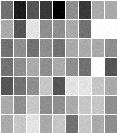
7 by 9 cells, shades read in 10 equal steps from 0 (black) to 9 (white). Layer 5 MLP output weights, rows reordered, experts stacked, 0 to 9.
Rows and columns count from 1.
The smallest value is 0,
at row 1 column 5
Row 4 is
4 5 6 5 6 5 4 9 3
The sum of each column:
33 30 41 35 30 40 38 50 39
